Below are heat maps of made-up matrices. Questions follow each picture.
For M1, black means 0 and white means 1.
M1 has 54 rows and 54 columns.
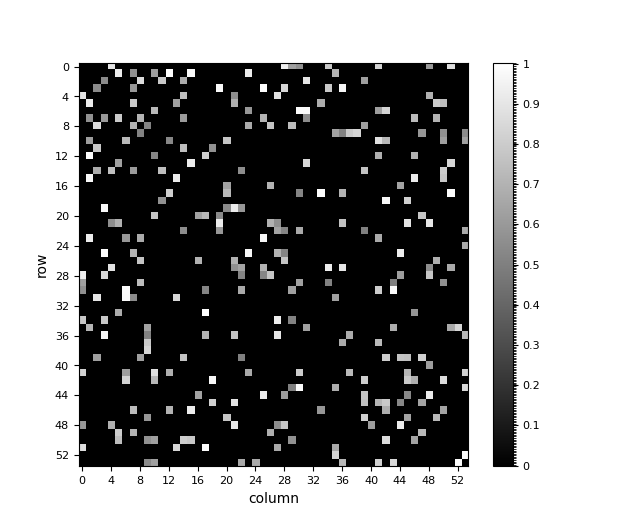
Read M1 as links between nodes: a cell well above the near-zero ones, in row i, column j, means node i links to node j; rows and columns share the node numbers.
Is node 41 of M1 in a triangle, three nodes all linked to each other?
yes
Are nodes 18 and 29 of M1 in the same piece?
yes
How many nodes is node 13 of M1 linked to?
4
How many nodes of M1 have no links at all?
1
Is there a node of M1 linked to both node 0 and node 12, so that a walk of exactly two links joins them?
yes
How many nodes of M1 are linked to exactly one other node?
3
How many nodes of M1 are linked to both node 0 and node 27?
4
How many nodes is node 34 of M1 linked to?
4
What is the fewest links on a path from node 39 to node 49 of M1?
2
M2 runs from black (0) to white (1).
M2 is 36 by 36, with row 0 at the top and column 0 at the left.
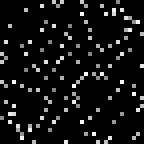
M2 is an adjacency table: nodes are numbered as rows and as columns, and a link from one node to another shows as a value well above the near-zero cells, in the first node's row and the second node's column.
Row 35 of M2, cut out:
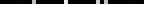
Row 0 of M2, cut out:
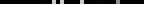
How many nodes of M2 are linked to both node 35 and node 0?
0
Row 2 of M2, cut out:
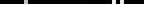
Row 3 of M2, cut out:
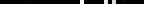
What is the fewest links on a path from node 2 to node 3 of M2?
2
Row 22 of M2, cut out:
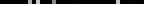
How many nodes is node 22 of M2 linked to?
4
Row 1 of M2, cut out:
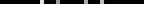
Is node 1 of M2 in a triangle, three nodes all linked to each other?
no
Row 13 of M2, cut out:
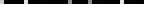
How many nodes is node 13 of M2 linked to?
5
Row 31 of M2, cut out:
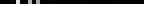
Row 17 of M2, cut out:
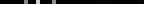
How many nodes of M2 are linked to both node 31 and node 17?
1
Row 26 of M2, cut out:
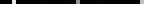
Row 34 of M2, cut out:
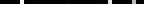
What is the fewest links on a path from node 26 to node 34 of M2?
4
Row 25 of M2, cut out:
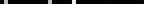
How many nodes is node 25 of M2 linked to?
3
